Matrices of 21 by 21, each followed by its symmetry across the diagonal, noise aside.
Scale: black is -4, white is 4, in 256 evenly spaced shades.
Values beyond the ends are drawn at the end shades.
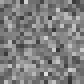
neither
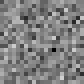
neither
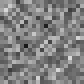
symmetric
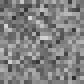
neither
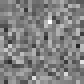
neither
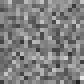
antisymmetric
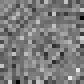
symmetric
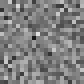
antisymmetric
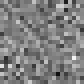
antisymmetric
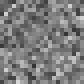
symmetric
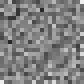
symmetric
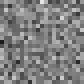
antisymmetric
